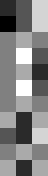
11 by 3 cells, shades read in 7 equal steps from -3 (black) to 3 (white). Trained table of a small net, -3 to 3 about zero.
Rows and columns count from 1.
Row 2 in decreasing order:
2 -1 -3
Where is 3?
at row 4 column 2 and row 6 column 2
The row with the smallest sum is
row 2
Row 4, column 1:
0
